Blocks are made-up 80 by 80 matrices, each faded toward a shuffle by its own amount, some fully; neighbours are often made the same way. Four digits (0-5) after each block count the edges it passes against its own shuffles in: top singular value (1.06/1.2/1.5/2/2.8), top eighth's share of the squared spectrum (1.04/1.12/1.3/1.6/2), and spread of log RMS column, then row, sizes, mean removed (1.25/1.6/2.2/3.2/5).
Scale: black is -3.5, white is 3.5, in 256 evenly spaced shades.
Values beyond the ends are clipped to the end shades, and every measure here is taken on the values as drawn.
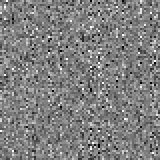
1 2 3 0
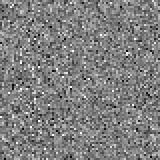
0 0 1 0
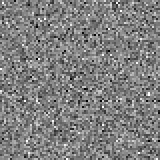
3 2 0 1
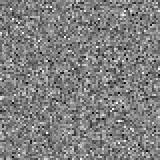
1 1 0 0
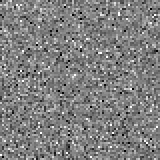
0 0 0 0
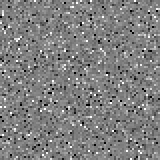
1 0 0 0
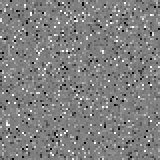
0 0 0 0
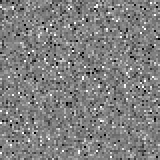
0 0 0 0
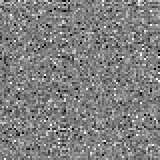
3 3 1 1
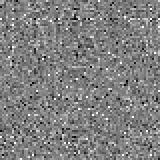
3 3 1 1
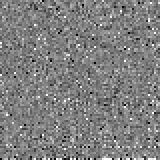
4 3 1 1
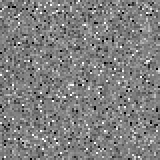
0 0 0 0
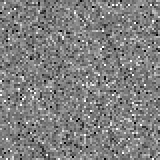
1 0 0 0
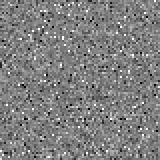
2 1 0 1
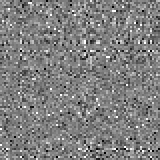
4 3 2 2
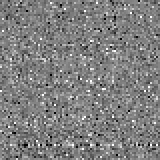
3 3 0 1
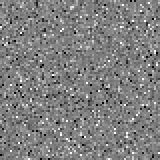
0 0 0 0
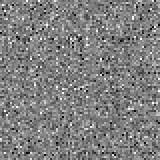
3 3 1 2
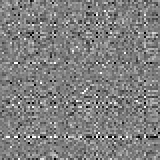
5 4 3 3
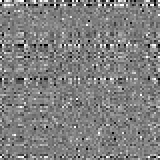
5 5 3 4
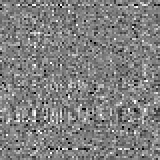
4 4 2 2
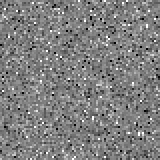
0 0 0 0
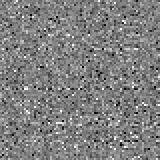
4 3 1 2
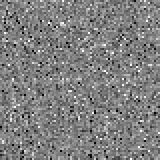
3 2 1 1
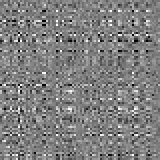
5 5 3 4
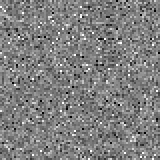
3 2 0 1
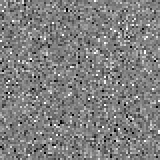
2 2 0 0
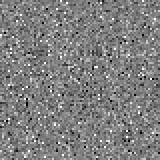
2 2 0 0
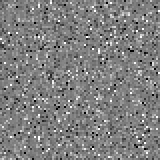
2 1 0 0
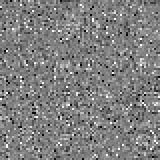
3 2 0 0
